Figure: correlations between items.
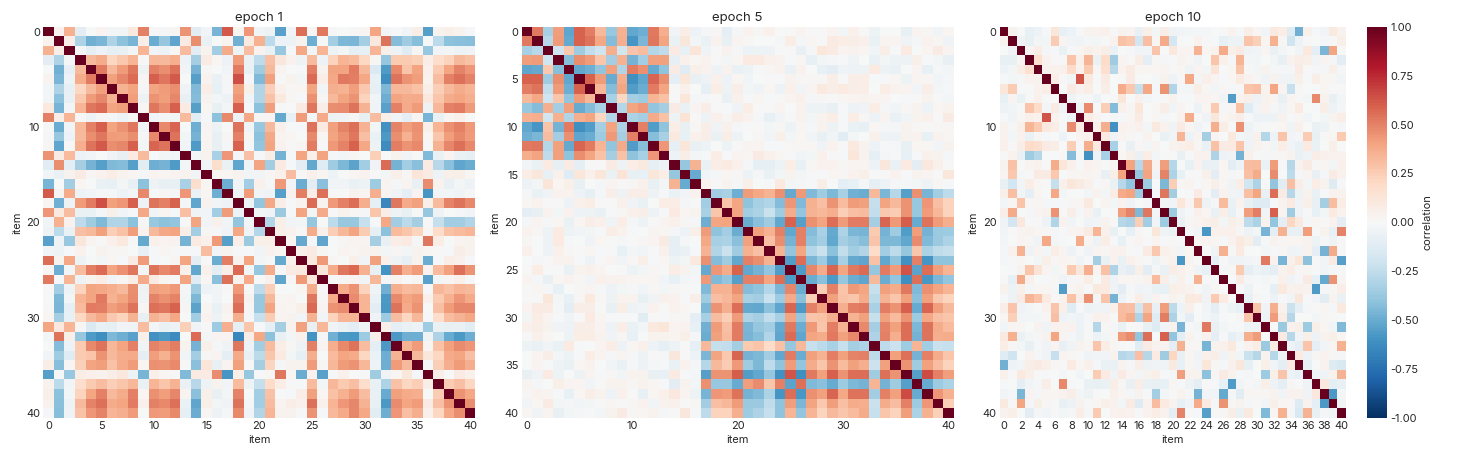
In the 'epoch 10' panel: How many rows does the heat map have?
41
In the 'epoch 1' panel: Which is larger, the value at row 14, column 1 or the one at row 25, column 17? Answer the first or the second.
the first
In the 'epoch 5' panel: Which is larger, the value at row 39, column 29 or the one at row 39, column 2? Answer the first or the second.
the first
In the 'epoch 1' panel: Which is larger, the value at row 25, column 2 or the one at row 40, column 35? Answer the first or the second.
the second
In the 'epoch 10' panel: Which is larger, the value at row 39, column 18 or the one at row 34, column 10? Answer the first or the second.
the first
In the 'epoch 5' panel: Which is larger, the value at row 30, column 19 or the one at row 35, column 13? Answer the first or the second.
the first
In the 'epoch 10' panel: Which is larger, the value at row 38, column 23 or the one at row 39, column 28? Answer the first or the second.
the second
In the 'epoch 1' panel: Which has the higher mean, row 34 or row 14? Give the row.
34
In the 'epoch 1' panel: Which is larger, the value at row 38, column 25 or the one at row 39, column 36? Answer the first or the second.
the first
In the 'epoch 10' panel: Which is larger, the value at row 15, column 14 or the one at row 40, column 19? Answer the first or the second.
the first
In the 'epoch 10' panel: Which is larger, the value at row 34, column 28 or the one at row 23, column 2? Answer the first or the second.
the second
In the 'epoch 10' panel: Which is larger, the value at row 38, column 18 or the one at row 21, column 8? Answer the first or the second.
the second
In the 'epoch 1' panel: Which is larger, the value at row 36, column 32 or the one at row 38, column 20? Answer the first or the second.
the first
